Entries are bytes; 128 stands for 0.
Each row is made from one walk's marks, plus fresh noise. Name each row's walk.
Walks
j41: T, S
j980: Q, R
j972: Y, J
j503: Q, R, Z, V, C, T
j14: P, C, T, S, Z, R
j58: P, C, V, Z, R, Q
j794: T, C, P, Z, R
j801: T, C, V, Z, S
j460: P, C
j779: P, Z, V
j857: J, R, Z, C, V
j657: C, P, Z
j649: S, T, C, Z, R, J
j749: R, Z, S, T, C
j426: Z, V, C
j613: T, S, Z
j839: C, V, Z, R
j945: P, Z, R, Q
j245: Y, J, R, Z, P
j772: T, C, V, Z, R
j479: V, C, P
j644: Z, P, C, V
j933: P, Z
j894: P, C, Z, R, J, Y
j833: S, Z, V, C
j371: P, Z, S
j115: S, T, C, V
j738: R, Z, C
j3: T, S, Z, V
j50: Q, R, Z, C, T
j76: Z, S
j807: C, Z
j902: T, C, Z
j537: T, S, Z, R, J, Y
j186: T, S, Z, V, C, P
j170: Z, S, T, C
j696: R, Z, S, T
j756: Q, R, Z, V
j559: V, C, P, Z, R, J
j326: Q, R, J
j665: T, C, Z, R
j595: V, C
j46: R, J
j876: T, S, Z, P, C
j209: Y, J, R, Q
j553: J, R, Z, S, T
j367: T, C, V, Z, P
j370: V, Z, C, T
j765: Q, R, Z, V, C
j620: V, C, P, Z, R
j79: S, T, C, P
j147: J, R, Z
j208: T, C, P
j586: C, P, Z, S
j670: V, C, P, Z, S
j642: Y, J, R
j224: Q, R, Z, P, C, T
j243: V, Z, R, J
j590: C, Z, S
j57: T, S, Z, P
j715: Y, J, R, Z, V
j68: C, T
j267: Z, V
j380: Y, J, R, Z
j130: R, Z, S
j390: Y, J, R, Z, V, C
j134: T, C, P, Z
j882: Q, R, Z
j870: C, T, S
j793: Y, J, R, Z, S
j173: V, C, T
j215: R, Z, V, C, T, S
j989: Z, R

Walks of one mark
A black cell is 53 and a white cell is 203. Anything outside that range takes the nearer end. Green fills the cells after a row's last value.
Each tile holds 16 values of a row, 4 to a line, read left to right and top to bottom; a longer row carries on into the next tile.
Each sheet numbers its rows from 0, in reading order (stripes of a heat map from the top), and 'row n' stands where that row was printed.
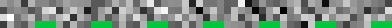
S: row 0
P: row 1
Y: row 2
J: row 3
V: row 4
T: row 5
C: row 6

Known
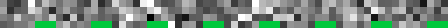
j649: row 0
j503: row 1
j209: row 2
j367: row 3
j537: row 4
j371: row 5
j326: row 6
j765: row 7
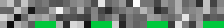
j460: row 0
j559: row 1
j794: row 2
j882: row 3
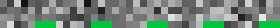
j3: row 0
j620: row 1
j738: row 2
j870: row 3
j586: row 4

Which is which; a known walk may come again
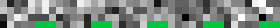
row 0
j793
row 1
j894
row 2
j68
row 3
j186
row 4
j209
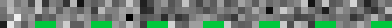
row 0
j882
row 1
j3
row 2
j779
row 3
j370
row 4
j772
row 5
j620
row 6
j426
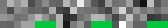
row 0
j807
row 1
j134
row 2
j756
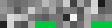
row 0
j130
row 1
j50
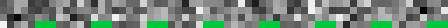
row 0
j367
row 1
j586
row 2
j870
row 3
j749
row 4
j267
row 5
j649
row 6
j79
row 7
j595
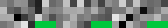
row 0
j670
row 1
j945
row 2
j460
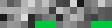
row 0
j245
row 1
j243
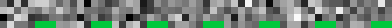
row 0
j715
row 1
j58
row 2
j644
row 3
j371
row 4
j224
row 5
j326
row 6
j857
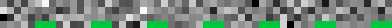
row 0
j390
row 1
j613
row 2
j696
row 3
j738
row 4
j765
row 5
j208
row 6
j839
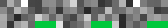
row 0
j657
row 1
j173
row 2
j794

